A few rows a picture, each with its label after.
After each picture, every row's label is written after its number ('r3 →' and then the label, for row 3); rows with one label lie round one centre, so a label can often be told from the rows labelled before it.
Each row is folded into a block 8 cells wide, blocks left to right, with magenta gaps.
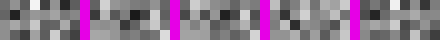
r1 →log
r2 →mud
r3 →mud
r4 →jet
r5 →log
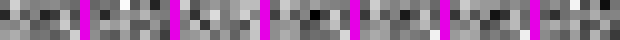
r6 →mud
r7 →log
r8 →jet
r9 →mud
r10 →mud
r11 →mud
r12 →log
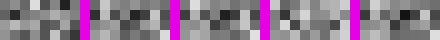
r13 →log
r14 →mud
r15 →mud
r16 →jet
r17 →mud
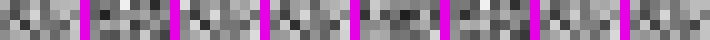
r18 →jet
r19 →log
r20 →jet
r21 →jet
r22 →mud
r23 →log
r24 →jet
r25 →jet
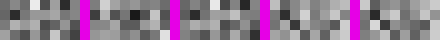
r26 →log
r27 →mud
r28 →log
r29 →jet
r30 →jet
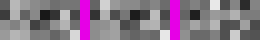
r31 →mud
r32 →mud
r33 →log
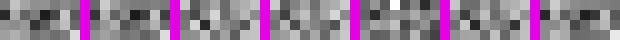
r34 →mud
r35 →mud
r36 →jet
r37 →jet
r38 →log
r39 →jet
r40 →mud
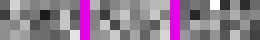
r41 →mud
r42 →jet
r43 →log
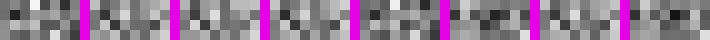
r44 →log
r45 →jet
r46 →jet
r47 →jet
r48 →log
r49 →mud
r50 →jet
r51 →mud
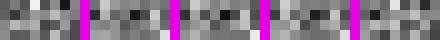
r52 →log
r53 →mud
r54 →mud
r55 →mud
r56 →log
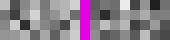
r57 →jet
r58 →log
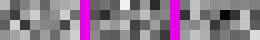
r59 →jet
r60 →log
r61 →mud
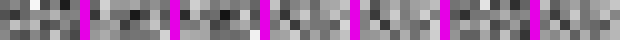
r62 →log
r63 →mud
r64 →mud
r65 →jet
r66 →jet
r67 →log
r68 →jet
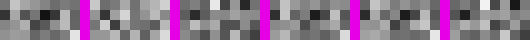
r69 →mud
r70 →jet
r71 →log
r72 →mud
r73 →mud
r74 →log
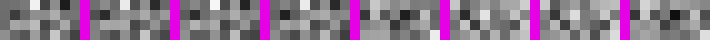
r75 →log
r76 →log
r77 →log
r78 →log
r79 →mud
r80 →jet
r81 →jet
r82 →mud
